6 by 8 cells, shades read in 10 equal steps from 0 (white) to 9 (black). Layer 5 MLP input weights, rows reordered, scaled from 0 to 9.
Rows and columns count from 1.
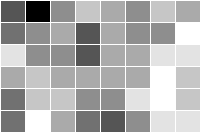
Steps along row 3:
up same up down same down same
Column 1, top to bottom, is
6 5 1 3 5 5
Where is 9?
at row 1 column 2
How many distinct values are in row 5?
5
